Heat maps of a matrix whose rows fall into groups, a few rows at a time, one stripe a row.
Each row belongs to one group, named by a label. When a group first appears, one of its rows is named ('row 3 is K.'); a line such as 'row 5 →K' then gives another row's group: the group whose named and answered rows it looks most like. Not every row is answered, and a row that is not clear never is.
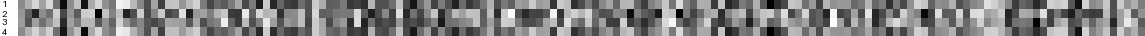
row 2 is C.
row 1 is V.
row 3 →C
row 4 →V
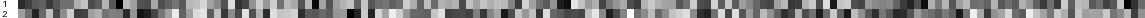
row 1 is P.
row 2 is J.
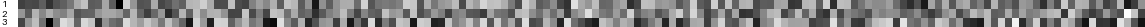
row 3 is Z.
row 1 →P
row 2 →J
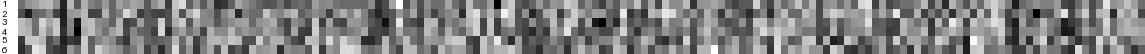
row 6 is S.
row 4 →C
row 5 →S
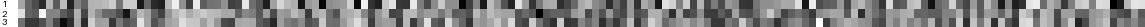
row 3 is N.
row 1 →J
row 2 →N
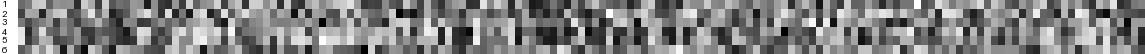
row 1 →S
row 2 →Z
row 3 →P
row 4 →N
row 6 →V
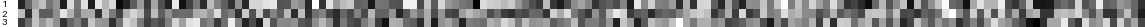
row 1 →S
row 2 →Z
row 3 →V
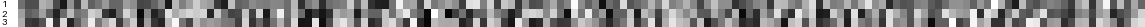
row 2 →J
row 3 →J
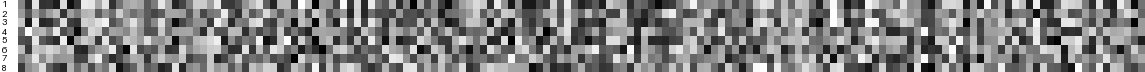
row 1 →Z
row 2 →C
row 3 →Z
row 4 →V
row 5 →Z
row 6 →J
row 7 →V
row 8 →S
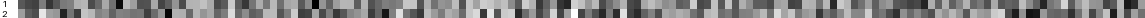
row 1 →P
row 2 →C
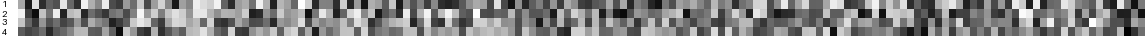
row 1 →Z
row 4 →P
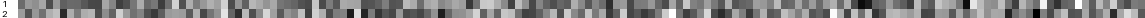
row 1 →S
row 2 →C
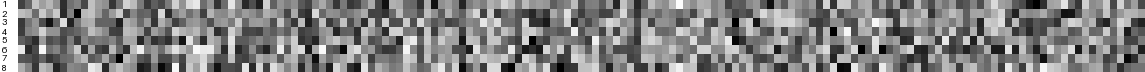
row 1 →V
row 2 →C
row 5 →P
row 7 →P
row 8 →J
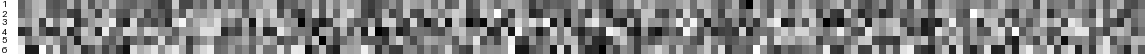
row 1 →S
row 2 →S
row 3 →J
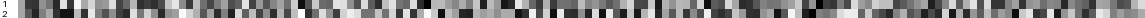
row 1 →J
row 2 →N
